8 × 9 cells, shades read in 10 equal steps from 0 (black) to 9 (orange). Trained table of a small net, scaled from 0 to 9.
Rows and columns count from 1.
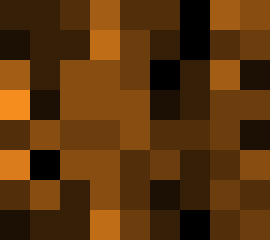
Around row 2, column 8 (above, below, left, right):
6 6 0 4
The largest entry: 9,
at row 4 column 1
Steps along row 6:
down up same down up down up up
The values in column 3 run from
2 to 5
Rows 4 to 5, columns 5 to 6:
5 1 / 5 3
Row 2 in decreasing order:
7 4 4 3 2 2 2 1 0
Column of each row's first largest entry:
4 4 1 1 2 1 2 4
